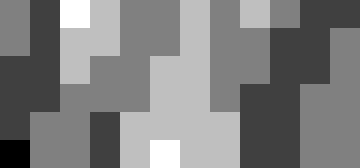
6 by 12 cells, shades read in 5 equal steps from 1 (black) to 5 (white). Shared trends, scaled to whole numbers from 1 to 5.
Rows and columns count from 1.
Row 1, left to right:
3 2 5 4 3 3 4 3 4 3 2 2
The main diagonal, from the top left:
3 2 4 3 4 5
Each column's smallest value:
1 2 3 2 3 3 4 3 2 2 2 2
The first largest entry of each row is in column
3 3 3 6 5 6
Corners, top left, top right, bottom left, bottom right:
3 2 1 3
